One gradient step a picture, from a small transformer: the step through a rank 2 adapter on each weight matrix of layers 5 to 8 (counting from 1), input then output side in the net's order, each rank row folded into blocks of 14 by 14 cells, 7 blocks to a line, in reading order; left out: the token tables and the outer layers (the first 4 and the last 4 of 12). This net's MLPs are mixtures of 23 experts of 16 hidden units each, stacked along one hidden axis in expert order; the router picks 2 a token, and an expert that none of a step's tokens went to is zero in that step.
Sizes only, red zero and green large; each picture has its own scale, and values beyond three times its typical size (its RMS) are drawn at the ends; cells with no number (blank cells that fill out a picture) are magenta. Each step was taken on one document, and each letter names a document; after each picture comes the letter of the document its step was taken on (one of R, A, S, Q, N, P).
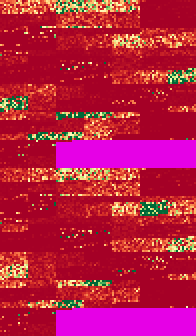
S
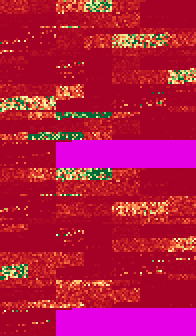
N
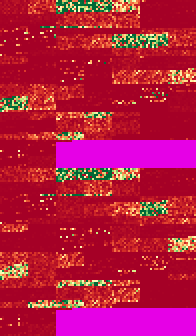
S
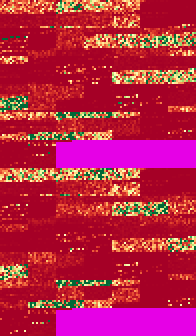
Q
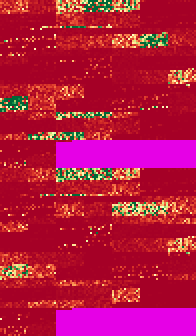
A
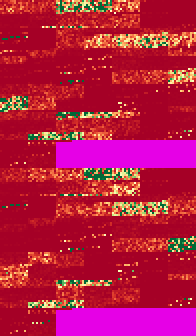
Q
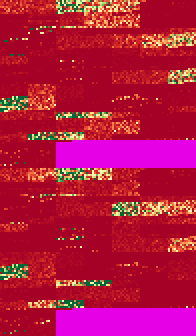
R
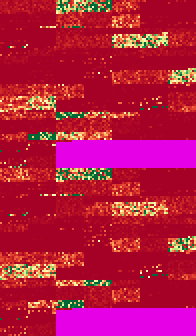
A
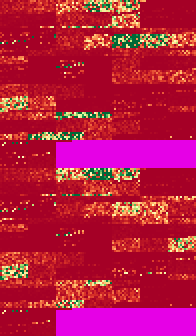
N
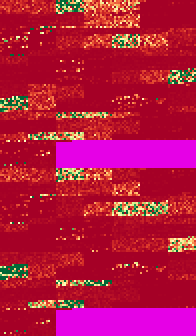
R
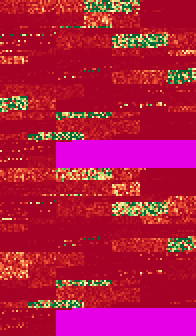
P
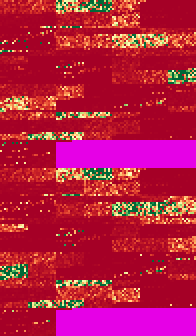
N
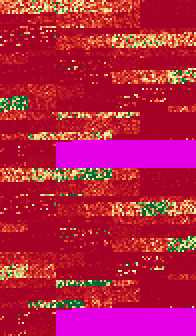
S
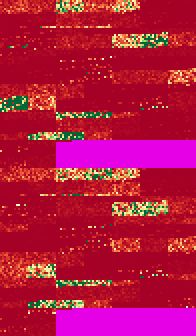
A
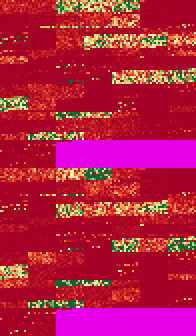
Q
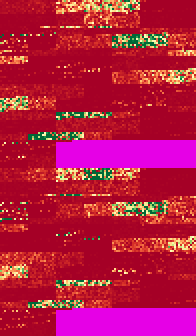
P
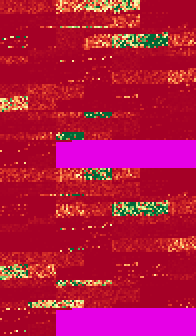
Q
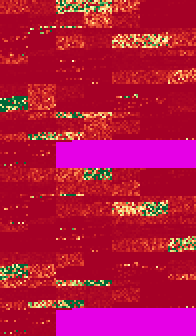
R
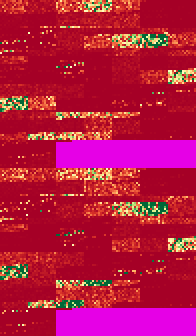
N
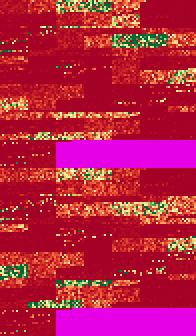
N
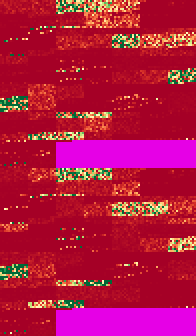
R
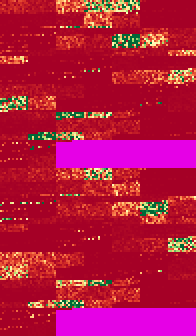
P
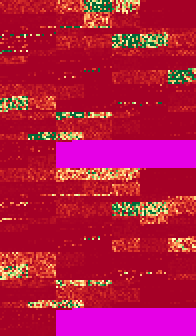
P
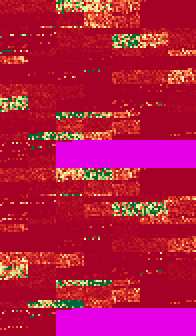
P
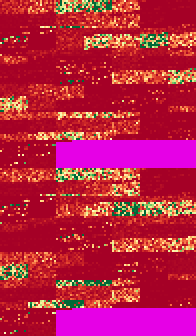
Q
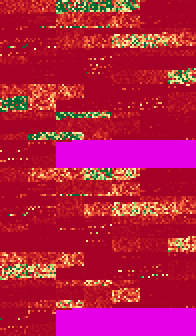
A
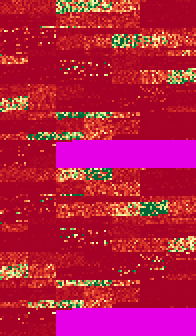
S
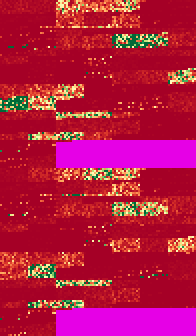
A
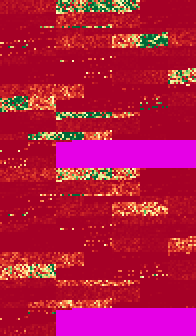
A
